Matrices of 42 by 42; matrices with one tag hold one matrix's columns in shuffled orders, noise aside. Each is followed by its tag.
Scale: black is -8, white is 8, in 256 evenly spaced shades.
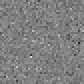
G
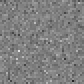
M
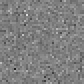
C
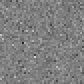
G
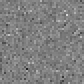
C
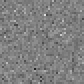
C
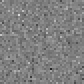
C
